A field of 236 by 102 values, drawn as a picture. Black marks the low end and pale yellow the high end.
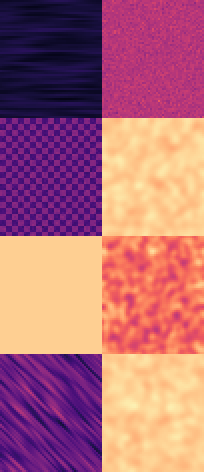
It is made of 4 by 2 panels. Panel 1,1: very low, streaked across, faint in contrast. Panel 1,2: middling, fine-grained, faint in contrast. Panel 2,1: low, checkered. Panel 2,2: very high, blotchy, faint in contrast. Panel 3,1: very high, flat. Panel 3,2: high, blotchy. Panel 4,1: low, slanting down to the right. Panel 4,2: very high, blotchy, faint in contrast.
